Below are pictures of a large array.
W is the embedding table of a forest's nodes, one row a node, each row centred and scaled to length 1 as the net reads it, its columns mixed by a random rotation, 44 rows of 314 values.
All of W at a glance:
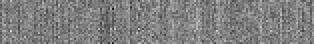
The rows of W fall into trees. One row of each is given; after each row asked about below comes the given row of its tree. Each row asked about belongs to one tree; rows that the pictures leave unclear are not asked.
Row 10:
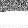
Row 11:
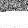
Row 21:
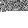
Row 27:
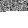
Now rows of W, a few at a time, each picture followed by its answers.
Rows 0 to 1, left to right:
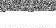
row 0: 27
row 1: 27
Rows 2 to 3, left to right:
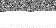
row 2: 27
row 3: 10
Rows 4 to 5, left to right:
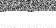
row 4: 11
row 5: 27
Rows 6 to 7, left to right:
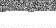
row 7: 27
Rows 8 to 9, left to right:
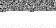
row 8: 10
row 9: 10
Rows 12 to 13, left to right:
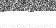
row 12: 10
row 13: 21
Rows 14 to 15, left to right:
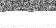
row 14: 21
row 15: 27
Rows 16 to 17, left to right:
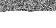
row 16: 21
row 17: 10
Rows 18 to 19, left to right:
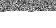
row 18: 10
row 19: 27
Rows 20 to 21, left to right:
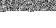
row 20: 27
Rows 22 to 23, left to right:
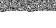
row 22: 11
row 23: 10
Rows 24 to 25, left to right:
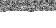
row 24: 27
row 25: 10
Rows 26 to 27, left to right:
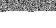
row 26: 10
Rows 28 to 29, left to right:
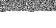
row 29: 10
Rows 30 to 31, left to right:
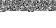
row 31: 27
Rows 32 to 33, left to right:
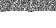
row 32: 10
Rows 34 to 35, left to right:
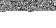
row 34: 21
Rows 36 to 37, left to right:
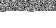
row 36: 11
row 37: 27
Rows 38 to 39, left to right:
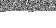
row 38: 10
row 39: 27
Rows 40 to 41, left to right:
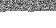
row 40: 27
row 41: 21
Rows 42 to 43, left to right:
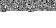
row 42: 10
